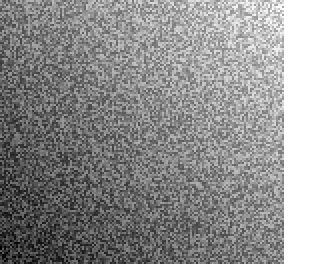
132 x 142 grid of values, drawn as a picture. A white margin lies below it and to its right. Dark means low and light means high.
The field climbs toward the top right. The histogram is bell-shaped. Neither half mirrors the other. The bottom left is the ninth with the lowest average.
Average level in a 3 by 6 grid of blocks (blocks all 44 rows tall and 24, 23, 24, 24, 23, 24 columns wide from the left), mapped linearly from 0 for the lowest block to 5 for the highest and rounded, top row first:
233445 / 122334 / 011223
